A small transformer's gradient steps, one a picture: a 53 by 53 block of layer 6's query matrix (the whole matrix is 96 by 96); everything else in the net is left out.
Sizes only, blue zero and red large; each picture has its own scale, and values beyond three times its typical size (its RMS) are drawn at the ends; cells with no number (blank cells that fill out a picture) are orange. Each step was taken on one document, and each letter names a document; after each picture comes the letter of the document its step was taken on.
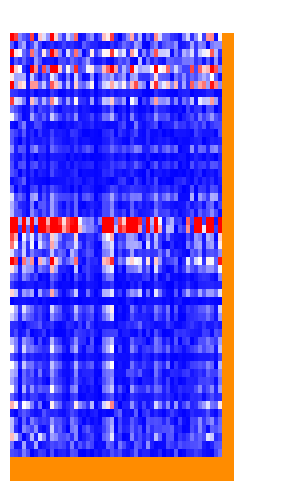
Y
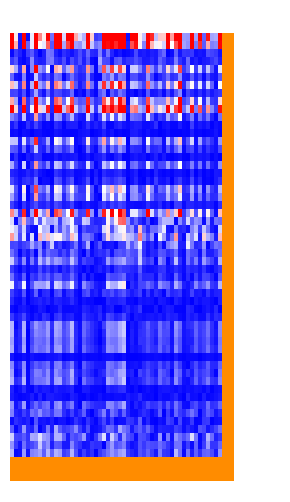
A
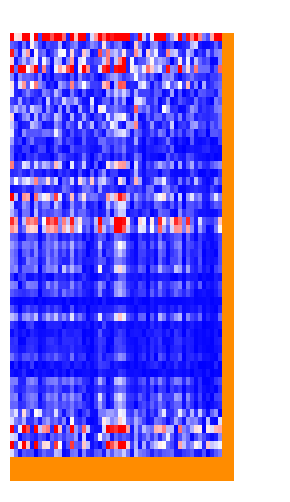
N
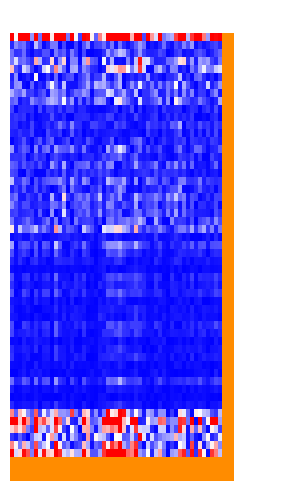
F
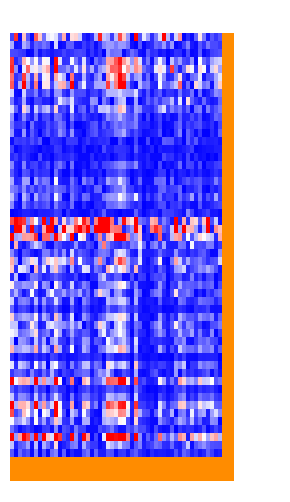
N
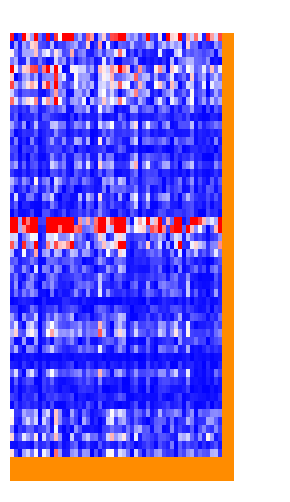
A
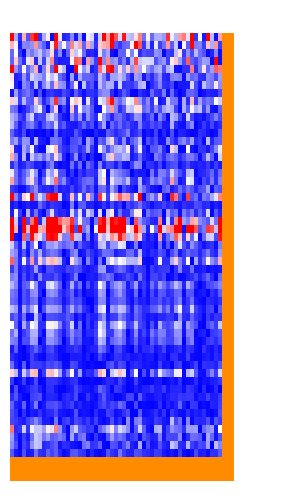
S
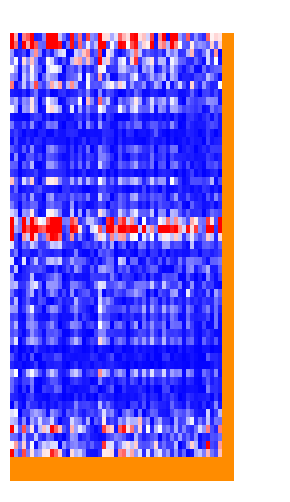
S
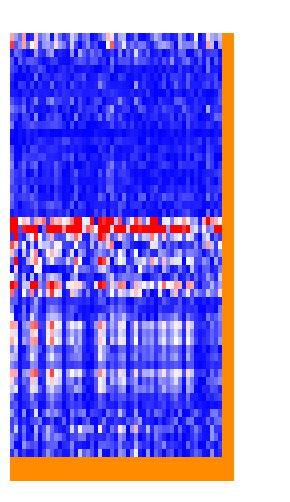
S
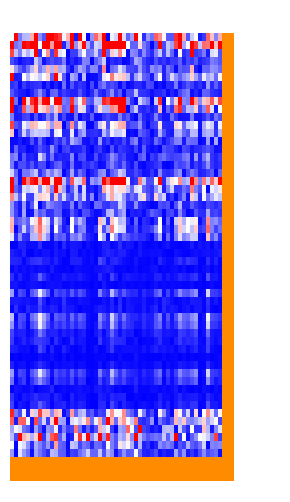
A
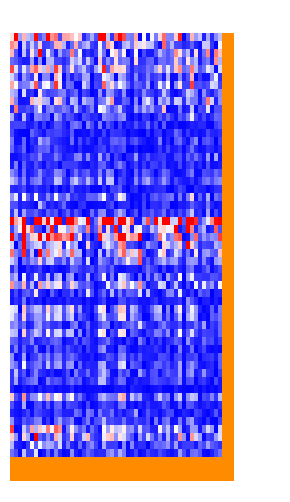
A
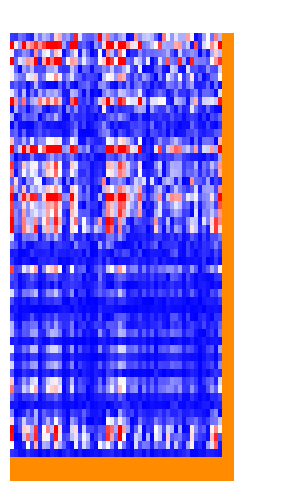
S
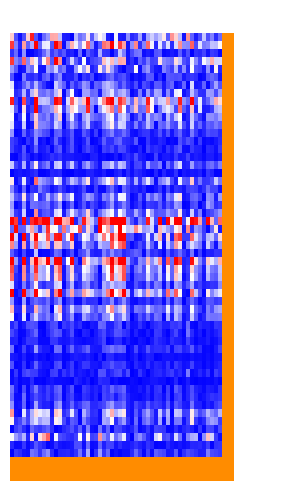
A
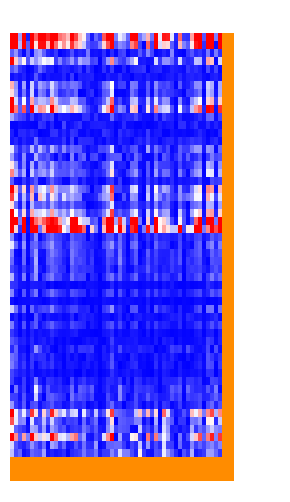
Y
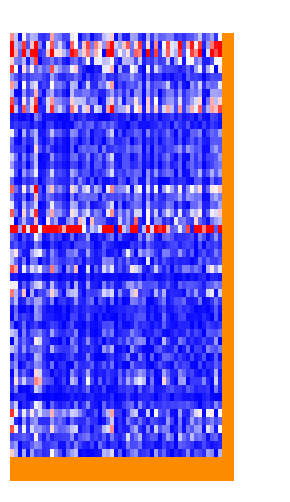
Y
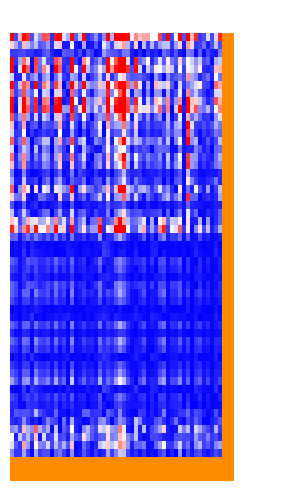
N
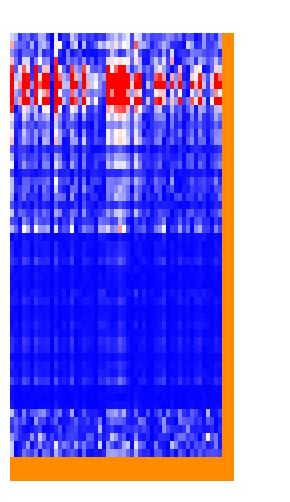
N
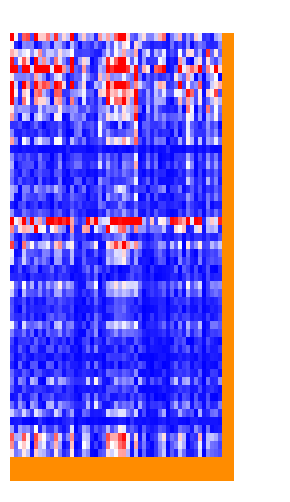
N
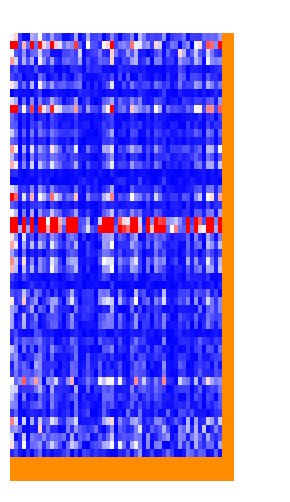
Y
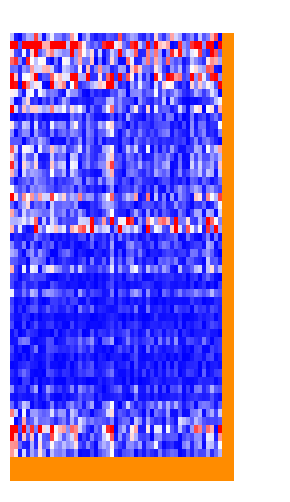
Y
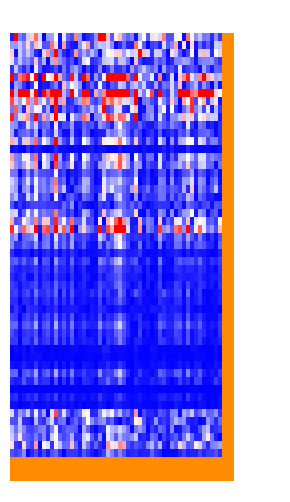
F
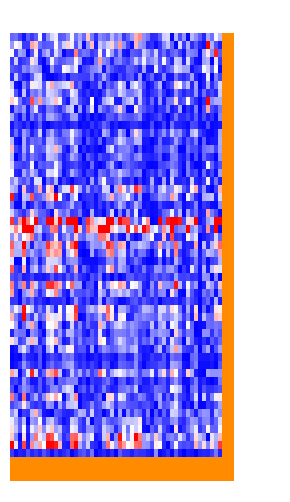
S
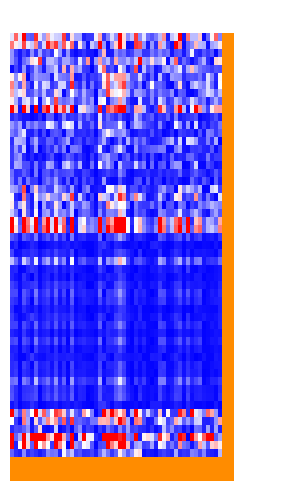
N
